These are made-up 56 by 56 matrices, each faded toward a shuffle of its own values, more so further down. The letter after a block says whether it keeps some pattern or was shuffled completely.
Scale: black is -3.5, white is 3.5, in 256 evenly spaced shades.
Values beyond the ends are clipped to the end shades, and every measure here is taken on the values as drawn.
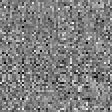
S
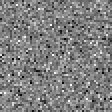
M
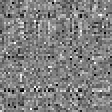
S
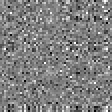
S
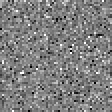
M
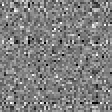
S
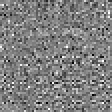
S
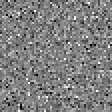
M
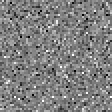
M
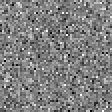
M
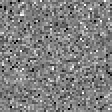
M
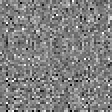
S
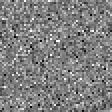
M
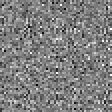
S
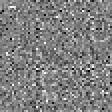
S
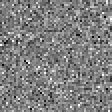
M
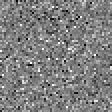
M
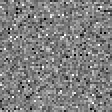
M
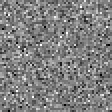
M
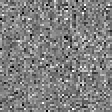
S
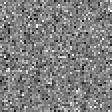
M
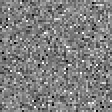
M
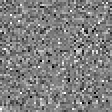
S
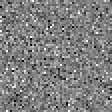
M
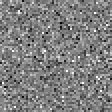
M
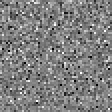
S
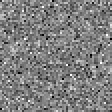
M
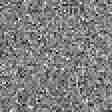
M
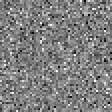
S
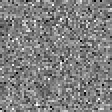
S
